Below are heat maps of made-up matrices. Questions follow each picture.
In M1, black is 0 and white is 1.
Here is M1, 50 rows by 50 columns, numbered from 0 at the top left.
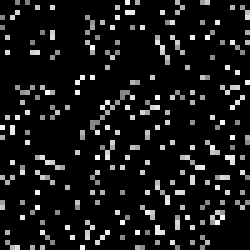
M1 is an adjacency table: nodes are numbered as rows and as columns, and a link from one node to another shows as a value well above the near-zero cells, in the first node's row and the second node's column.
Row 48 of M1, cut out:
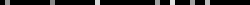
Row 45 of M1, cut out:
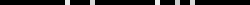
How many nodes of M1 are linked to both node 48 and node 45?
2
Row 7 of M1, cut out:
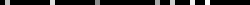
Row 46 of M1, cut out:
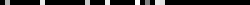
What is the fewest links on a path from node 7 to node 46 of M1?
2
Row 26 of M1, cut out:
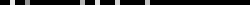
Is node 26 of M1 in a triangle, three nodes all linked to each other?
no
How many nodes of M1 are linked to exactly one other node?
3
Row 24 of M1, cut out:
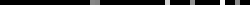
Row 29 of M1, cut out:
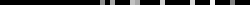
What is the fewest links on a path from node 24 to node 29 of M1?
2
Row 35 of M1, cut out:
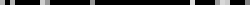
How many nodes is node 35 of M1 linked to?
10
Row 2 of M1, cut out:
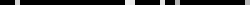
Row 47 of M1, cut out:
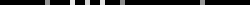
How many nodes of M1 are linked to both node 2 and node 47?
0
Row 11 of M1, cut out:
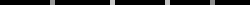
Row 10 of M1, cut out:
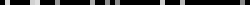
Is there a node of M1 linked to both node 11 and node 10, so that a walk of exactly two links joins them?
no
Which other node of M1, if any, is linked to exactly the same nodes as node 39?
node 12
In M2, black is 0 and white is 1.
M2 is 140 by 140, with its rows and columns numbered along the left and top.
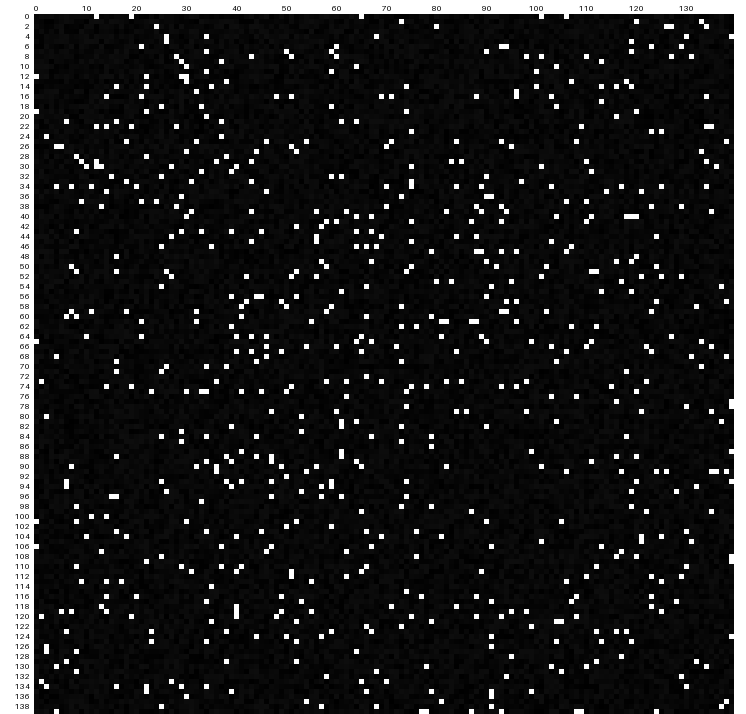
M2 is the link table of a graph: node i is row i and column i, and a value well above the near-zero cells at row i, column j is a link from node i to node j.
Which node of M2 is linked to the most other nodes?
node 34
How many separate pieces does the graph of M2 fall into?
3
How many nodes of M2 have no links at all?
2
